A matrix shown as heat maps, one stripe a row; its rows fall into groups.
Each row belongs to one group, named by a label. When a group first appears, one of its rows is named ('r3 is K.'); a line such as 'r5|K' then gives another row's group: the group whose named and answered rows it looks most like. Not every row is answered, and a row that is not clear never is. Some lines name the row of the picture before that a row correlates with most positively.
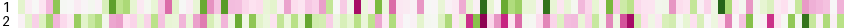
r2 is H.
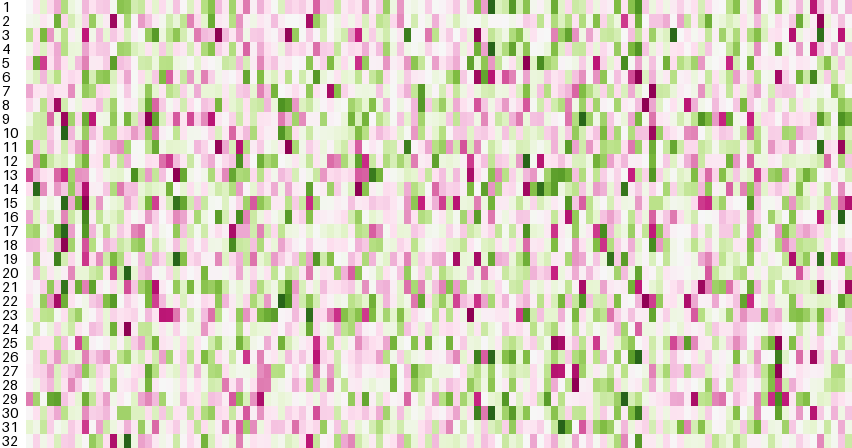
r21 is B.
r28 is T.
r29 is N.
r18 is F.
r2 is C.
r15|B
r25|T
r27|T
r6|H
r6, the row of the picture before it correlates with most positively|2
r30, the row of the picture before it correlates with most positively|1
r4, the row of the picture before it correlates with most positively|1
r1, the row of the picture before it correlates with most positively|1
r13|F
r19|B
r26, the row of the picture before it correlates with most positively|1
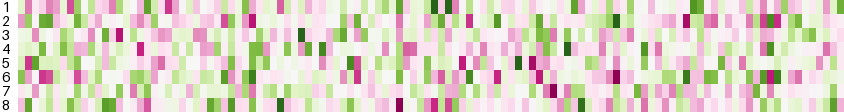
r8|B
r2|N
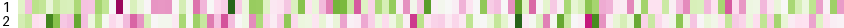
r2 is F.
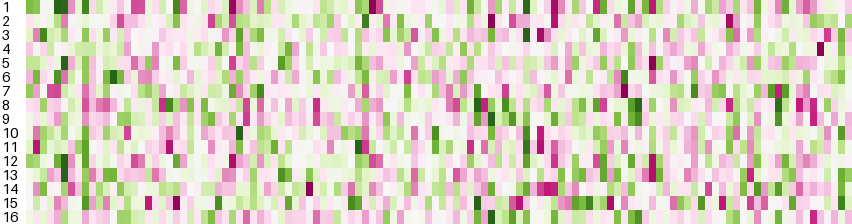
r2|H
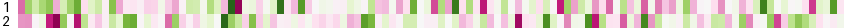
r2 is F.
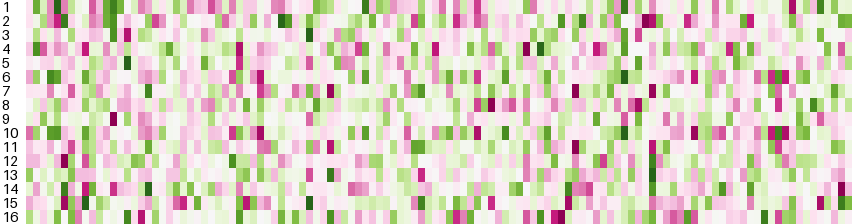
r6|N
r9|C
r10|N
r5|C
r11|T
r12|F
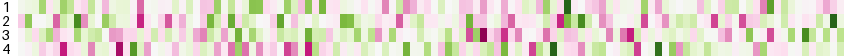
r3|H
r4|T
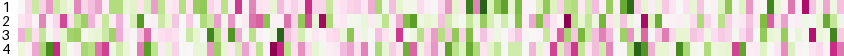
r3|B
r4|F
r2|T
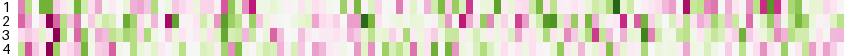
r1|N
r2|F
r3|F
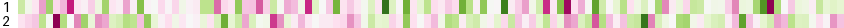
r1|T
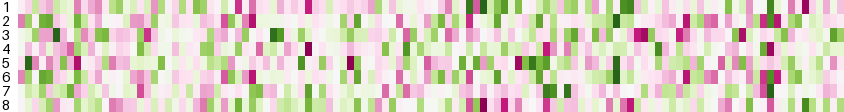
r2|N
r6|N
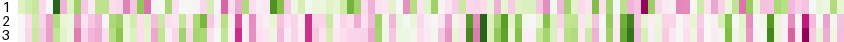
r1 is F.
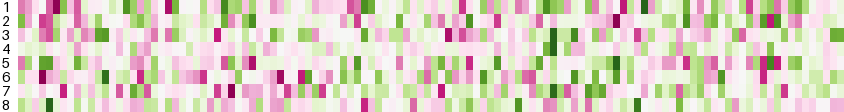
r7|T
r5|N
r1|F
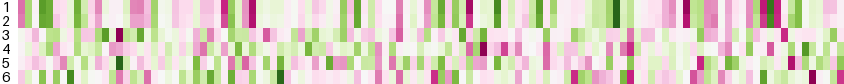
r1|N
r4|H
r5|C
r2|N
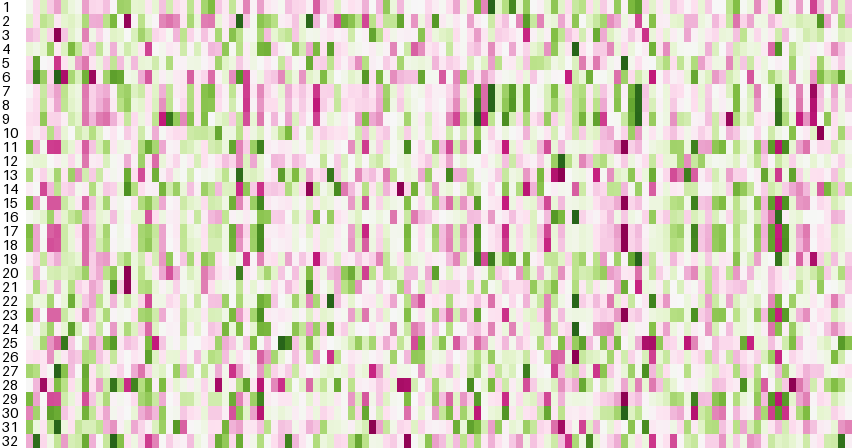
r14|C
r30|N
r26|T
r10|B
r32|B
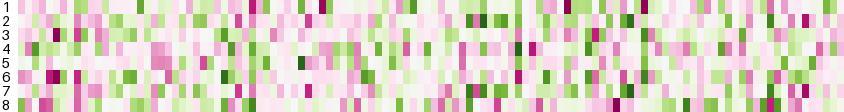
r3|F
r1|T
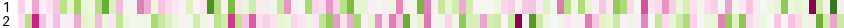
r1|B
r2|C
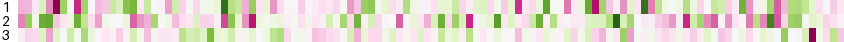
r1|F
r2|N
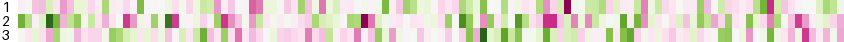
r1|T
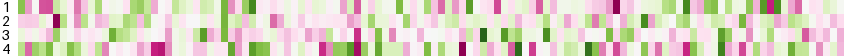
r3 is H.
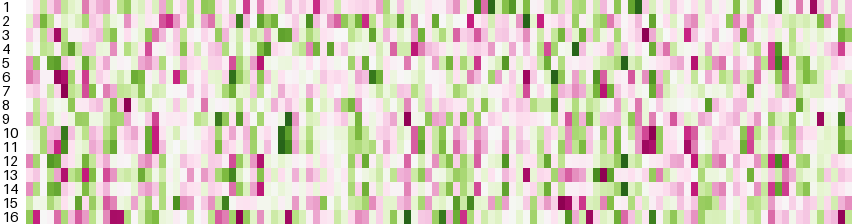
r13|F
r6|F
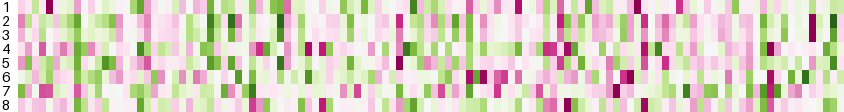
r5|B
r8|T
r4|T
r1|F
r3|B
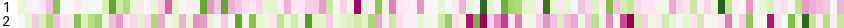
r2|H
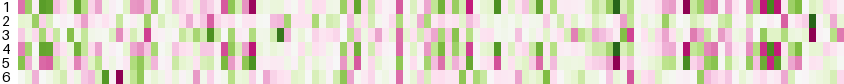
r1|N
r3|B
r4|N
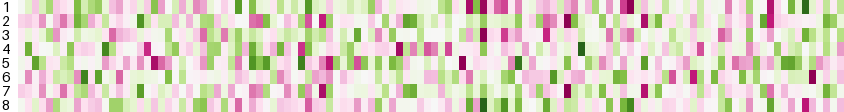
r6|B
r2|T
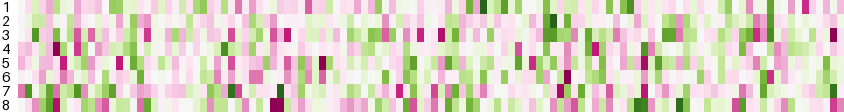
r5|T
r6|T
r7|B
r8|F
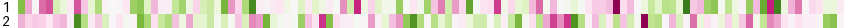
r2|T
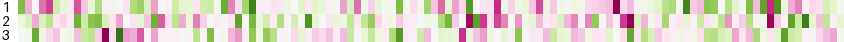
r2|H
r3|C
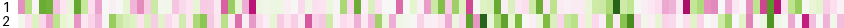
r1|N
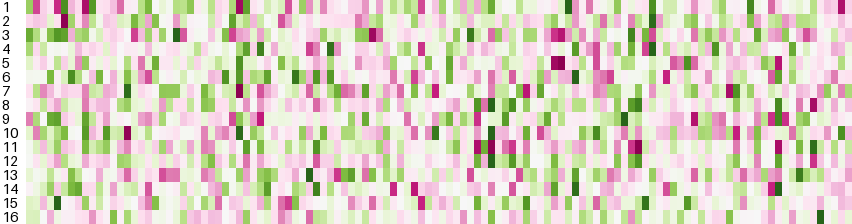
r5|T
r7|C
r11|H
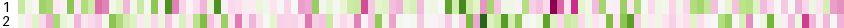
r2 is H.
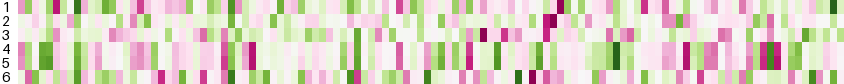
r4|N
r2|T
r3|H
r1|B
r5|N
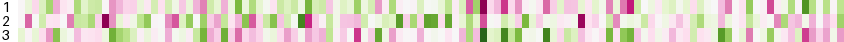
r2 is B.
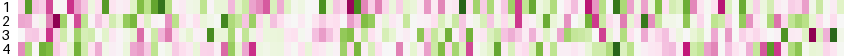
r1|C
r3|B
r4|N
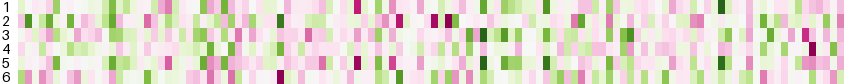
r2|B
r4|B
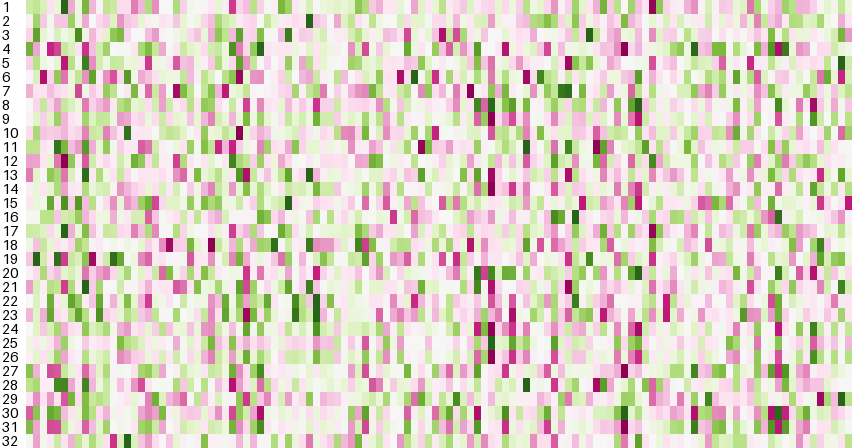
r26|H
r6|C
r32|C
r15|B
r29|B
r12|F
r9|H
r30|N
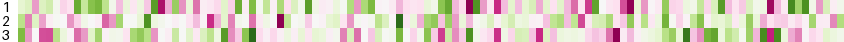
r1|H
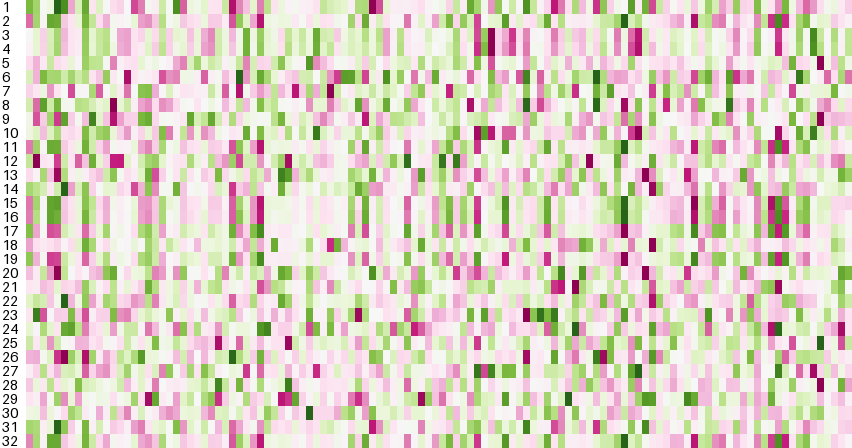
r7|T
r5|B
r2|N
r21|T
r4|H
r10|H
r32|N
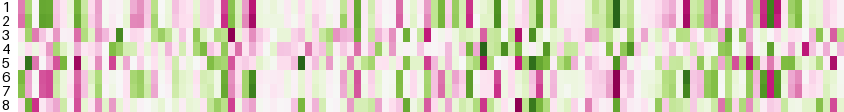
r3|C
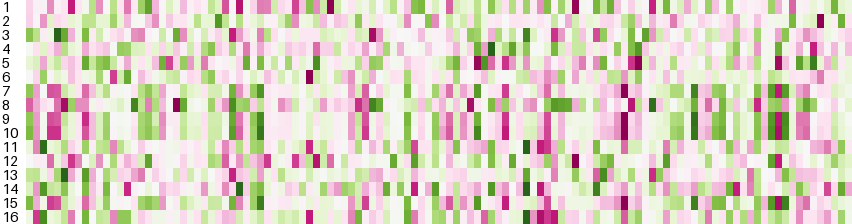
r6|C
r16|C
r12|T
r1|T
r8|F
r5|H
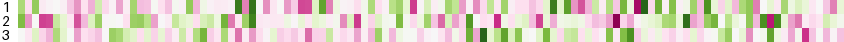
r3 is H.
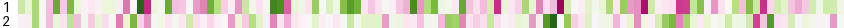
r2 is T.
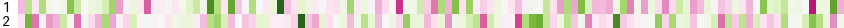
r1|B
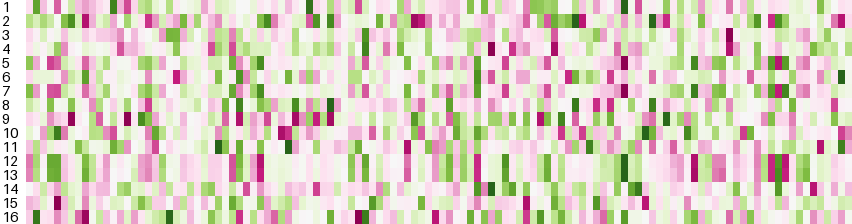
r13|N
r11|B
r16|C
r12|N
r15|F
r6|B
